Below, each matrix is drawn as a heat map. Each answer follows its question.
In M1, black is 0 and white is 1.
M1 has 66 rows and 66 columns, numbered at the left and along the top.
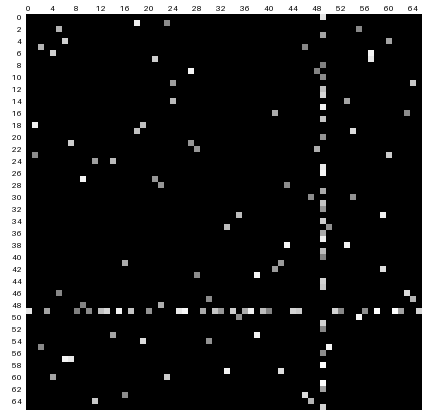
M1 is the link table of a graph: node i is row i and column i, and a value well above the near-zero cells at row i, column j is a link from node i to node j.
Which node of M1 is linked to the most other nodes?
node 49
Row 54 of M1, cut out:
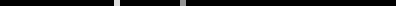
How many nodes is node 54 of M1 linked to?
2
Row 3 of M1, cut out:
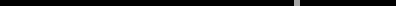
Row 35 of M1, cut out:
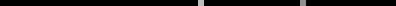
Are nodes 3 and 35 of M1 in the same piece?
no
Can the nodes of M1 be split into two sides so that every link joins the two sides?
no
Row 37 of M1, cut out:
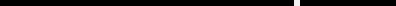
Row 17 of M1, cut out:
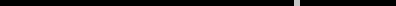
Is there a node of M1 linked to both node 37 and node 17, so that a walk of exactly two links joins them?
yes
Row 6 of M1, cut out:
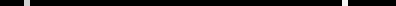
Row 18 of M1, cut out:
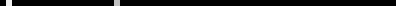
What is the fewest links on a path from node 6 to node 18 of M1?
5
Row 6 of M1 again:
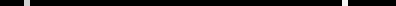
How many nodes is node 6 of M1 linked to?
2
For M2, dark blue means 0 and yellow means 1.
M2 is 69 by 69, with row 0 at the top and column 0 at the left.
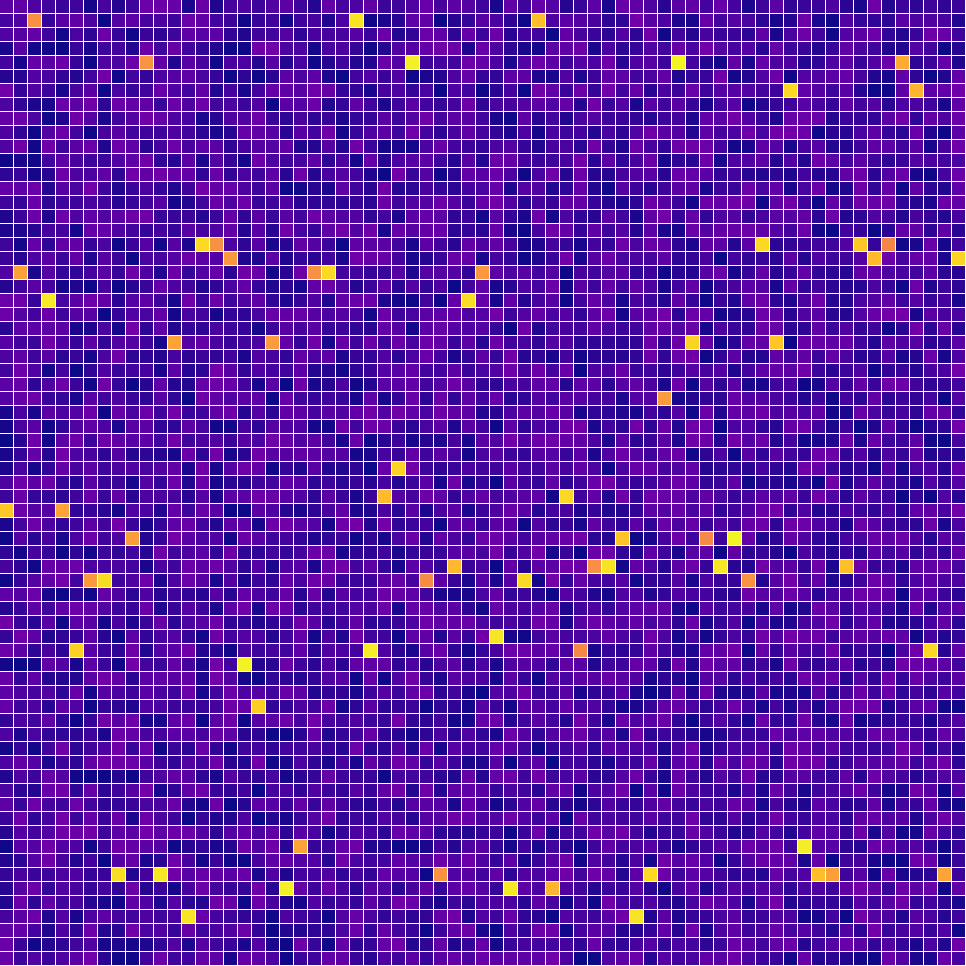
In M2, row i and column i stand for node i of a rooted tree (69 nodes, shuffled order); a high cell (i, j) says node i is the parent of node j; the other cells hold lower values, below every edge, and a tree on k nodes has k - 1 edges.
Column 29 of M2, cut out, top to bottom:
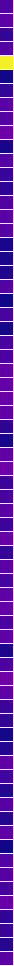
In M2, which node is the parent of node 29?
4
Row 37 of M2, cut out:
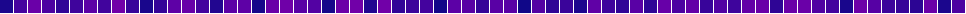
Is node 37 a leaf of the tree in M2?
yes
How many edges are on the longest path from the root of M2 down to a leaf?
23
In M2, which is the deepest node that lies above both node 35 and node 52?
38
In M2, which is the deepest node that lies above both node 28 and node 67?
62
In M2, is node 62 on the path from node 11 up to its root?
yes
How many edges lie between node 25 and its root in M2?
3
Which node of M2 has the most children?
62
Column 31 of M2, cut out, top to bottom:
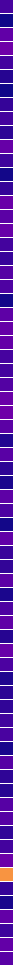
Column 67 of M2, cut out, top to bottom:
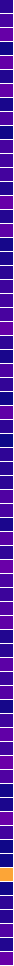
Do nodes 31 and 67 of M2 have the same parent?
yes
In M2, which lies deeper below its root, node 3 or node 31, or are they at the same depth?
node 3
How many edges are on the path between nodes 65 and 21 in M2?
5
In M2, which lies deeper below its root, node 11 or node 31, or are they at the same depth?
the same depth
